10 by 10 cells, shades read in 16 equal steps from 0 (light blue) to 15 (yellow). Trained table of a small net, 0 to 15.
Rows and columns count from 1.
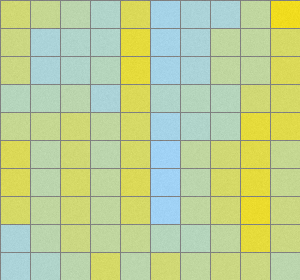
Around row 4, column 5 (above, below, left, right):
13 10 2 3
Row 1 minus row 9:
7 2 -3 -3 4 -3 -2 -4 -7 7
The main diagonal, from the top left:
9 2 3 2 10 0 5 9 13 5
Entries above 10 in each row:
2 1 2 1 2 2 3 1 1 0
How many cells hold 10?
9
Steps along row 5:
same up down up down up up up down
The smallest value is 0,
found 3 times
